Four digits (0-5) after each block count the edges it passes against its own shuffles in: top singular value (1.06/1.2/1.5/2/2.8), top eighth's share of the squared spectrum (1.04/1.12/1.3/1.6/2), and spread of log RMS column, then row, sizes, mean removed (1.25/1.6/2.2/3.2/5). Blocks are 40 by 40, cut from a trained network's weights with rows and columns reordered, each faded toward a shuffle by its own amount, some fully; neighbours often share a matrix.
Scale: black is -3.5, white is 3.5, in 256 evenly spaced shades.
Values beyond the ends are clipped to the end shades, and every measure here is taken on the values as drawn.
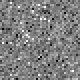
0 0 0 0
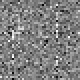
2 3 2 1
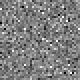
0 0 0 0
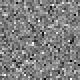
0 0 0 0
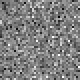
0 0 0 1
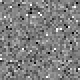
0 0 0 0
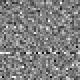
2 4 0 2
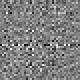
3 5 2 3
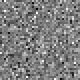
0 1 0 0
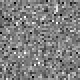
0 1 0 0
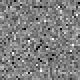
1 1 0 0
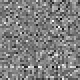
2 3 1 1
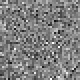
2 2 0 0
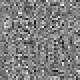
3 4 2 2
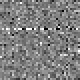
3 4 0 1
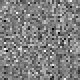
2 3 1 1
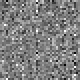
2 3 2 0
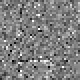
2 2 1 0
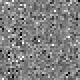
1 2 2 0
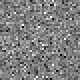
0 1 0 0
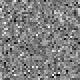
1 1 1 0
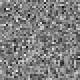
2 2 0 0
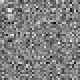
3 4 1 2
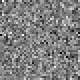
1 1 0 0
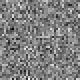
2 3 1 1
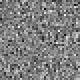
1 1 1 0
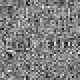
3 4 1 1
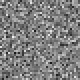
1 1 0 0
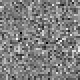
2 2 0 0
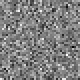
2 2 0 1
